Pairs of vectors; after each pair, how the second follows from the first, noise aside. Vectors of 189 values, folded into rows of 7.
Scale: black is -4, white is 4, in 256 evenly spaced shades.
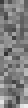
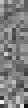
sign-scrambled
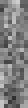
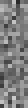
sign-scrambled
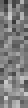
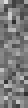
sign-scrambled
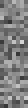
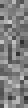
sign-scrambled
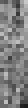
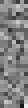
sign-scrambled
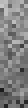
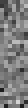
sign-scrambled
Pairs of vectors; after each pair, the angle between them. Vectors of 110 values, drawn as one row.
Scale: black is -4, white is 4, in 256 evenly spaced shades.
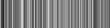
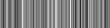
partly aligned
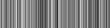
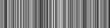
partly aligned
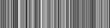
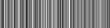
partly aligned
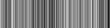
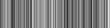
nearly opposite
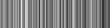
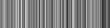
nearly parallel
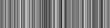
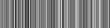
partly opposed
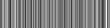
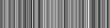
partly aligned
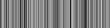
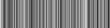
partly opposed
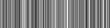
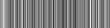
orthogonal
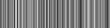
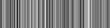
partly aligned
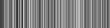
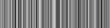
partly opposed
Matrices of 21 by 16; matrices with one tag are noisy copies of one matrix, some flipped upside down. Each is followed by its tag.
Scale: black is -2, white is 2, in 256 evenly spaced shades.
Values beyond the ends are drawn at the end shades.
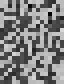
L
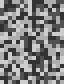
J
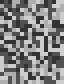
L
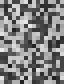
J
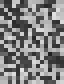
L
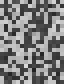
J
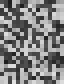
L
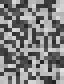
L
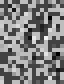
J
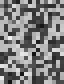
J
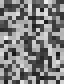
J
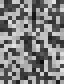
J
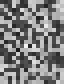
L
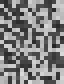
L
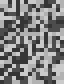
L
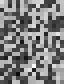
L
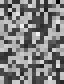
J
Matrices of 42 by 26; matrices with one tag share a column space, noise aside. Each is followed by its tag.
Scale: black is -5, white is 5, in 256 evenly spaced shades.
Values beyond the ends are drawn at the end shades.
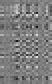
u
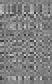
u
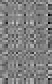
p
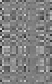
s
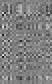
u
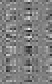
s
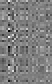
s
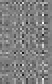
p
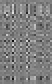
u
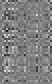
s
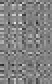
p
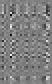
u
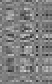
s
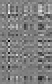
u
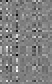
s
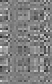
s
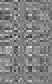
s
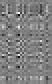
u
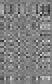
u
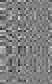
s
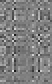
s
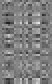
p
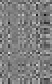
p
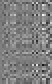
p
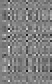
s
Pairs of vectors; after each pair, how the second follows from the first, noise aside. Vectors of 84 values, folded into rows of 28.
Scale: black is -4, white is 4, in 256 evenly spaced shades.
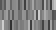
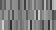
copied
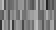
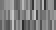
wrapped around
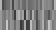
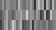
wrapped around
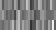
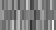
copied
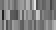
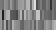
copied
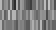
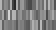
copied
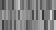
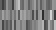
copied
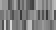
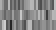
sign-scrambled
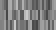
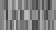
copied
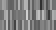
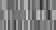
copied
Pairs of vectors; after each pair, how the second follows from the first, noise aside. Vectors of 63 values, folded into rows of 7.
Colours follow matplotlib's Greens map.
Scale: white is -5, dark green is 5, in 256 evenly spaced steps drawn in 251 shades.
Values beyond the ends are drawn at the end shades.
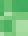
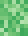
shuffled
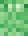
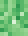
shuffled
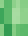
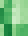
scaled up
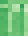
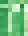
scaled up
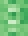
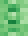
negated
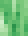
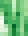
scaled up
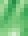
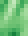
negated
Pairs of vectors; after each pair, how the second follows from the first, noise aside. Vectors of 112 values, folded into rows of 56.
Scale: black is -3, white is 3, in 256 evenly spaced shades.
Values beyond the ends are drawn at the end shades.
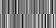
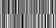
copied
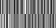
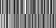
copied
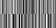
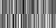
sign-scrambled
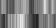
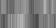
shrunk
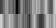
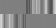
partly zeroed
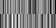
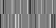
partly zeroed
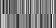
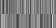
shrunk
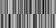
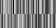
shuffled
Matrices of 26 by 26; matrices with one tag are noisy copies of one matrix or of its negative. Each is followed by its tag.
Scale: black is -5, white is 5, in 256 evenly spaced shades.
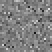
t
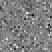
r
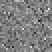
t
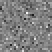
r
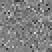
t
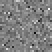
t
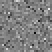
t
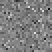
t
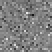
r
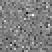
r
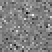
r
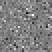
r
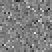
t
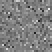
t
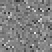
t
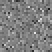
t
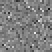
t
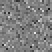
t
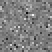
r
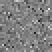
t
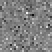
r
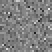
t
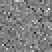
t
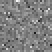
t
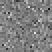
t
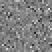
t
